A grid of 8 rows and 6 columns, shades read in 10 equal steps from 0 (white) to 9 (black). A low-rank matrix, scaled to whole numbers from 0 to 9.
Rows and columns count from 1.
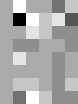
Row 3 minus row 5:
0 2 -2 -1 0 1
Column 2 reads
0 9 3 4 1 3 2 5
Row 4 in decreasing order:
4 4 4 3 3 3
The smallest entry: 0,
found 3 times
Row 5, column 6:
3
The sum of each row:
16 21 17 21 17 19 16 18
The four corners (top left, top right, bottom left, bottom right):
3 2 3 4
